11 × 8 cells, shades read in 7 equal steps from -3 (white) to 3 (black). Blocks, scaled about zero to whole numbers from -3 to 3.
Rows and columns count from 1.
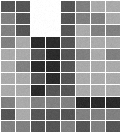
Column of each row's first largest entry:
1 2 2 3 4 3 4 3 6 1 3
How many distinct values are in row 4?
4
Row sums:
-5 -5 -5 1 1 1 -1 -1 5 3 4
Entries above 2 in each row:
0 0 0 0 0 0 0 0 0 0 0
